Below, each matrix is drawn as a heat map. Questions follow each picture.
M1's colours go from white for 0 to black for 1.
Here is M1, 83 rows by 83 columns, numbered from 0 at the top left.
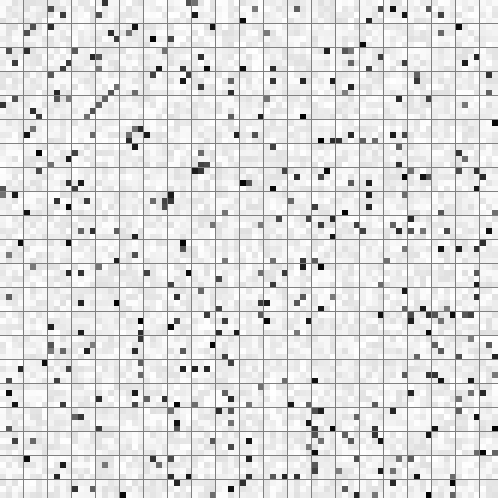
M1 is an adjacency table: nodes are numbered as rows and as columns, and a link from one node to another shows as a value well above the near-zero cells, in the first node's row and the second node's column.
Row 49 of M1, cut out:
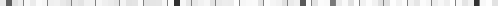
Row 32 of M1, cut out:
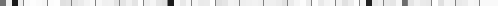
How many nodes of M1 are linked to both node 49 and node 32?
0
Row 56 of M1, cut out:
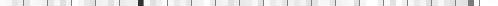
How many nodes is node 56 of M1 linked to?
2
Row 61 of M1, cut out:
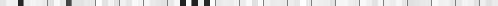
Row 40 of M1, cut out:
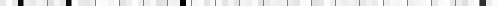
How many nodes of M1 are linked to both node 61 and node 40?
3
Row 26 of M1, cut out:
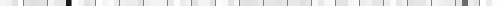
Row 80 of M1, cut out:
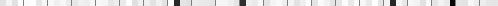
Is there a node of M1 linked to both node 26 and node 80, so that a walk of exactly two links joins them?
no
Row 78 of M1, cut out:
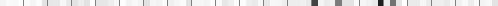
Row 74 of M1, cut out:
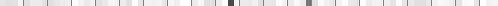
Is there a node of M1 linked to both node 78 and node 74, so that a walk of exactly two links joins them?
no
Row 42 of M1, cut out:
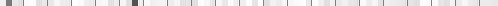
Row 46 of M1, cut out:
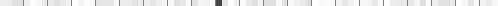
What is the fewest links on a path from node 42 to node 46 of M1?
5
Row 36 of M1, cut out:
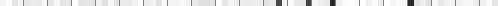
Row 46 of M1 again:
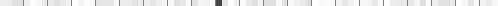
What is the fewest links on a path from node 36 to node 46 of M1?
1
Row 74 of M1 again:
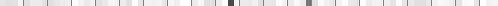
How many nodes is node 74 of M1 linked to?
2
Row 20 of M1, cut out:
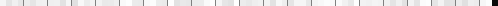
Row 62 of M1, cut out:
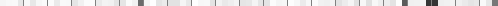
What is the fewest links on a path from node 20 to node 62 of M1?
2
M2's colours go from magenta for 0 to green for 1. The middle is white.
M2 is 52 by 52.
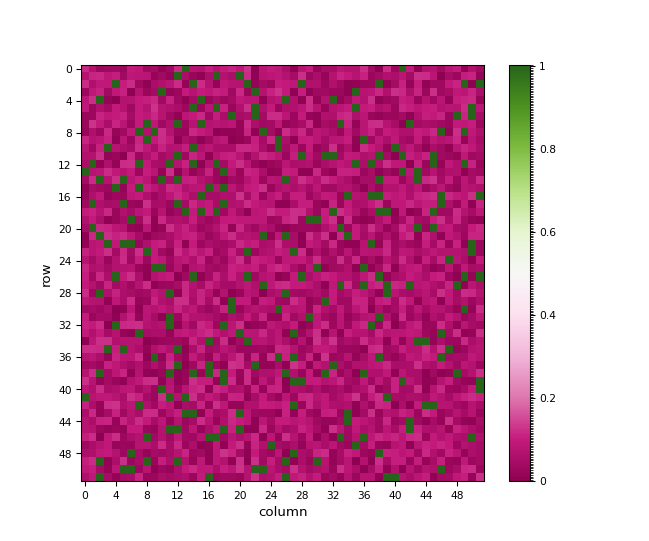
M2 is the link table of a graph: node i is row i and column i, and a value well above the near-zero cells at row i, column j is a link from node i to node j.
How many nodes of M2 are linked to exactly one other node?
1
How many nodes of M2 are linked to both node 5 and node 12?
3
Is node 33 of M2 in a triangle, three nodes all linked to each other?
no
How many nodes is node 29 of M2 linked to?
2
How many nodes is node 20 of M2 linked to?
4
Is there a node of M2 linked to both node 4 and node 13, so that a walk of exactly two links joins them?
no
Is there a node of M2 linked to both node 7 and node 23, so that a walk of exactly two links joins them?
yes
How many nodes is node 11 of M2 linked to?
7
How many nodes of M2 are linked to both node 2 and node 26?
7
